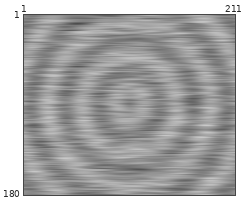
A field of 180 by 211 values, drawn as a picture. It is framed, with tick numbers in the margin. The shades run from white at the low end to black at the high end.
Overall the values sit about 40% of the way up the scale. Rings spread out from the centre. There is no overall slope. The values follow a bell shape.
